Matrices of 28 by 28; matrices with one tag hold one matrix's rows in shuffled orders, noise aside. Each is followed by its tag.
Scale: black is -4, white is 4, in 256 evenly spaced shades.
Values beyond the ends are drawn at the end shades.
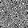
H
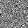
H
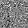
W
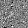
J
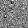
J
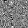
J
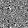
W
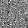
W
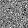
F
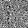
W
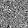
W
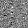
J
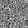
W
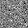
F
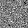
F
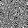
H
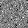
H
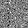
W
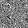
W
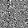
W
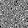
H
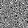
H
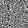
W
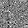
W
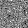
F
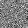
H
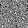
H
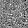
F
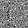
W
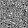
F
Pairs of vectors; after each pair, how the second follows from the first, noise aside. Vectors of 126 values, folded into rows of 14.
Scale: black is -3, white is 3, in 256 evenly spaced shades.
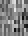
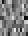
shuffled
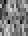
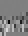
partly zeroed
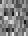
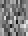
shuffled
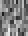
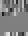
partly zeroed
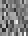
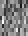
shuffled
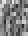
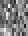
shuffled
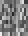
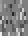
partly zeroed
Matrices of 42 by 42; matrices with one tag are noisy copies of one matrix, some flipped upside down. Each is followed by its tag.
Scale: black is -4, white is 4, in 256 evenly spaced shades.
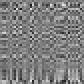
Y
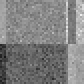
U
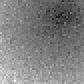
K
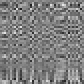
Y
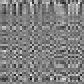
Y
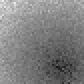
K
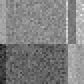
U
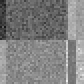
U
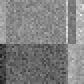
U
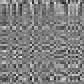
Y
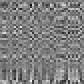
Y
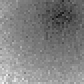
K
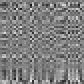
Y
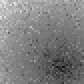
K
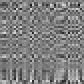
Y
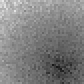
K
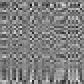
Y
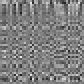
Y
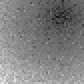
K
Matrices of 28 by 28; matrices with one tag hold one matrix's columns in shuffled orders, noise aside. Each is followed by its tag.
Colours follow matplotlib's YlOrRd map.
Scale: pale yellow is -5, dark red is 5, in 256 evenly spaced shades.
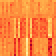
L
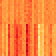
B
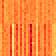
B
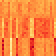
L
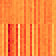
B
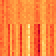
B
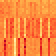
L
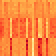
L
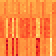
L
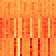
L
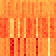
L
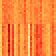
B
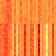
B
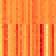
B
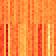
B
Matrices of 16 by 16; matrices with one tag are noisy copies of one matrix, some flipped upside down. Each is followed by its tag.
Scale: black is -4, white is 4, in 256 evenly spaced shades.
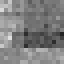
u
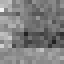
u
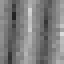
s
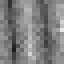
s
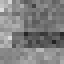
u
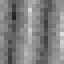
s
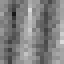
s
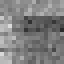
u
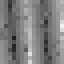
s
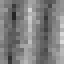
s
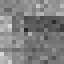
u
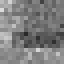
u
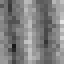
s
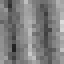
s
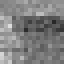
u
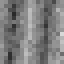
s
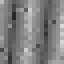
s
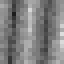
s
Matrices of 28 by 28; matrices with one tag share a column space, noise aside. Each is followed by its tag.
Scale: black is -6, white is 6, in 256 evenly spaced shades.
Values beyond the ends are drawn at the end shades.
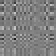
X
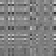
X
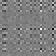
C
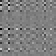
C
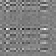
C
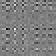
C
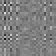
X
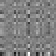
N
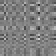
X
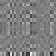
N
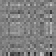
N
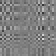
X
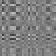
X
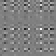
C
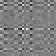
C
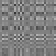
X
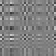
X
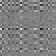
C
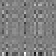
N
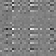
C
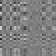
X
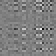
C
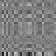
N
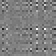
C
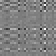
C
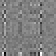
N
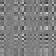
X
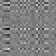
C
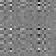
C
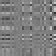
X
